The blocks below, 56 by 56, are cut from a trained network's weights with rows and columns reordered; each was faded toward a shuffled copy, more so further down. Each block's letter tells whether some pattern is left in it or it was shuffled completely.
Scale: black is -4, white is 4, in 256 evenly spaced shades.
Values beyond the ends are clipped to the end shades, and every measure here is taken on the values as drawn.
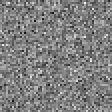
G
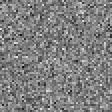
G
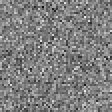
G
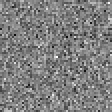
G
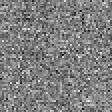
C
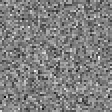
C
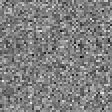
C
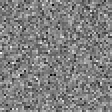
G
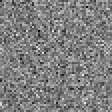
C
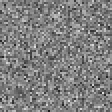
G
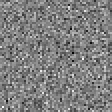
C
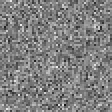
C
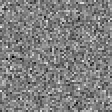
G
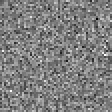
C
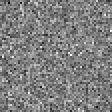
G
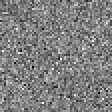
G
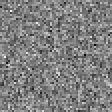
G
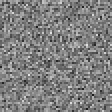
C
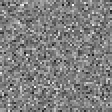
C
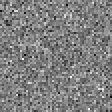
G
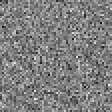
C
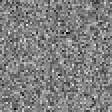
G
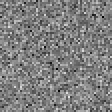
G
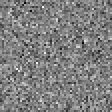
G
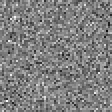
G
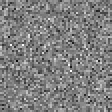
G
